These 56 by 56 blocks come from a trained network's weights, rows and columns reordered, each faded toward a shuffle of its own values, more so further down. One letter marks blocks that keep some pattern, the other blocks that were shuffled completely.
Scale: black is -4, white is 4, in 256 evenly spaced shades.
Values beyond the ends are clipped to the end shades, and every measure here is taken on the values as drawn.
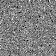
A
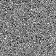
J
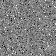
A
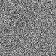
J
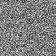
J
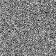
A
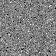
A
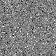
A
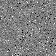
A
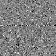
J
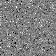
A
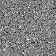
J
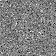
A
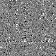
J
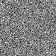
A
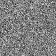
A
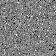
A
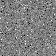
A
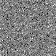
A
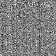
J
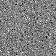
A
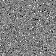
A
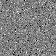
A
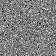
A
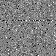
J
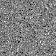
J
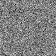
A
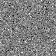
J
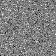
A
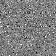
J
